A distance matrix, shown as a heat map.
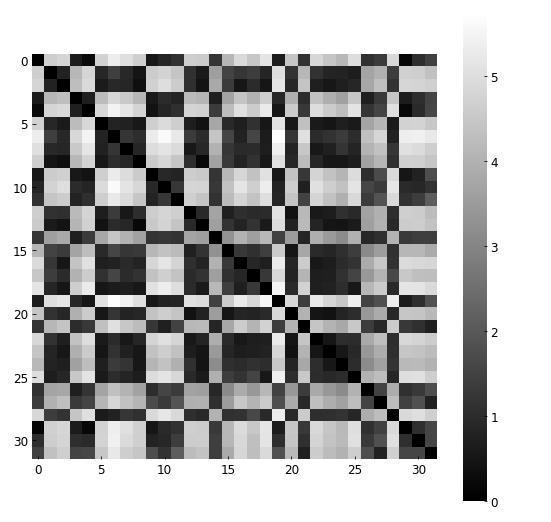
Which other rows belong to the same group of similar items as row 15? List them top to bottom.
1, 2, 5, 6, 7, 8, 12, 13, 16, 17, 18, 20, 22, 23, 24, 25, 28
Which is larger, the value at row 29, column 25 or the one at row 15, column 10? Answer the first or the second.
the first
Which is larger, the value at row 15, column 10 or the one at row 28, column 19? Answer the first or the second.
the second
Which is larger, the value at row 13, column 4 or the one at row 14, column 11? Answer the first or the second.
the first
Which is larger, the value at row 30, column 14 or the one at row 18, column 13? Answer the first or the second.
the first
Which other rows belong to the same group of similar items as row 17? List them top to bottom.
1, 2, 5, 6, 7, 8, 12, 13, 15, 16, 18, 20, 22, 23, 24, 25, 28
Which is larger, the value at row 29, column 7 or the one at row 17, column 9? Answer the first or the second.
the first
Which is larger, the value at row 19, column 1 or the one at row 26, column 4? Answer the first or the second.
the first
